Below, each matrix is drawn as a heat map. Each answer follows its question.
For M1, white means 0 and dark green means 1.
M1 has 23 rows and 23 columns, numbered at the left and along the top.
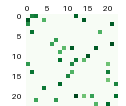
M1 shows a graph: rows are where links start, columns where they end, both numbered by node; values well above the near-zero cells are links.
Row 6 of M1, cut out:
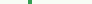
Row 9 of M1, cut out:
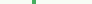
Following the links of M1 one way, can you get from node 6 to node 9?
yes
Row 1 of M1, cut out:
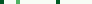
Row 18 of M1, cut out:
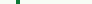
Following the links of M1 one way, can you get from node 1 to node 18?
yes
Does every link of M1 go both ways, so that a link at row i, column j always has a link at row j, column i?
yes
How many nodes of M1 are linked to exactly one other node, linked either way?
6
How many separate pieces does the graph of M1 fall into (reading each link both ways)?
6
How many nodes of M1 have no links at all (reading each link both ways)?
4
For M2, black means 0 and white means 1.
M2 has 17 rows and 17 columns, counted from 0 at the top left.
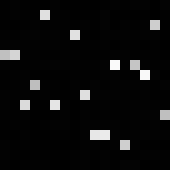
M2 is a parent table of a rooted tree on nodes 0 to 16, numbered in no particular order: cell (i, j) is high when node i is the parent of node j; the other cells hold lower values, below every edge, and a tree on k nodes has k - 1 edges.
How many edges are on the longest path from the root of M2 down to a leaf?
7
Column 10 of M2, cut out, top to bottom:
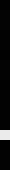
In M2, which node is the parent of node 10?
13
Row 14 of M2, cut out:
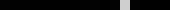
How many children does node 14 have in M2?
1
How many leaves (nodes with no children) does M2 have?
5
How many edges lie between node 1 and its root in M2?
4
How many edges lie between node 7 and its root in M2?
5
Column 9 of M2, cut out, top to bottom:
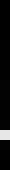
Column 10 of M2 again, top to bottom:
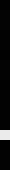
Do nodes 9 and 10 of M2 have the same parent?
yes
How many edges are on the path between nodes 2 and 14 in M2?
7
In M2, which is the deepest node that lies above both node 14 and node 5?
13
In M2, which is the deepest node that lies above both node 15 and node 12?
13
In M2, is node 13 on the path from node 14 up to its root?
yes
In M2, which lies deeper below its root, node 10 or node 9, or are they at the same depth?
the same depth
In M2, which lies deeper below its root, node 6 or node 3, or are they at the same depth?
node 3
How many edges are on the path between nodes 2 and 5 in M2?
2
